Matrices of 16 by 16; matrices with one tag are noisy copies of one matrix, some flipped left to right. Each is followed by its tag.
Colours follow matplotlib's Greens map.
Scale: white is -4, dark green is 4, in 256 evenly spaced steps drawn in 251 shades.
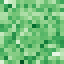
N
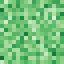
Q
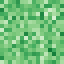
Q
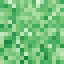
N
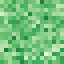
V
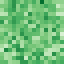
V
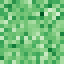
Q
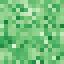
N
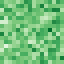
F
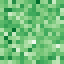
F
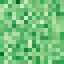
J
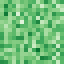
J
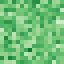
F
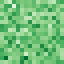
N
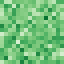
N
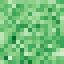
N
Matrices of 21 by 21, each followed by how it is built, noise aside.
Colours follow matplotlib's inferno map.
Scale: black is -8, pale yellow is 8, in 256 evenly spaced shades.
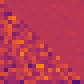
lower triangular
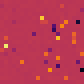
sparse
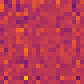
low rank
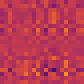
low rank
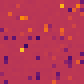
sparse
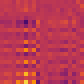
low rank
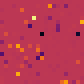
sparse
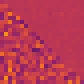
lower triangular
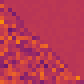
lower triangular
